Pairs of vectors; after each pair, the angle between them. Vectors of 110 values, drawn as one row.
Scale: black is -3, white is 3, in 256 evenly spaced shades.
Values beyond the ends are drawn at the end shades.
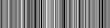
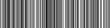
nearly opposite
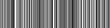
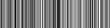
partly opposed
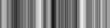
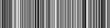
partly opposed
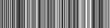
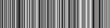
nearly parallel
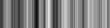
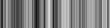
nearly parallel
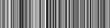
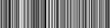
nearly opposite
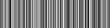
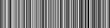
nearly parallel
